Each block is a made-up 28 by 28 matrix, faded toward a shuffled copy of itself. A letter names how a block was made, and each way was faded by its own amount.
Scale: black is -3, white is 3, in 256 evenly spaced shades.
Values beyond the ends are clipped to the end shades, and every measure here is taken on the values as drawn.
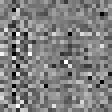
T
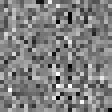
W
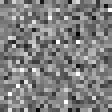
W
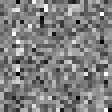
W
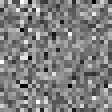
W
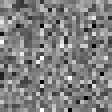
W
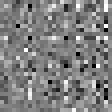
T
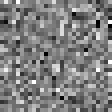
W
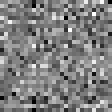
W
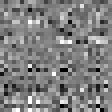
T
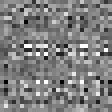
T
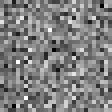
W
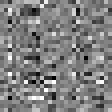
T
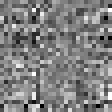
T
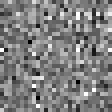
W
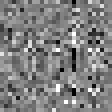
T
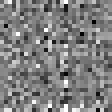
W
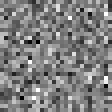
W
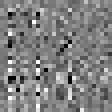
T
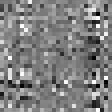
T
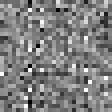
W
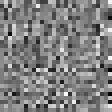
T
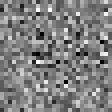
W
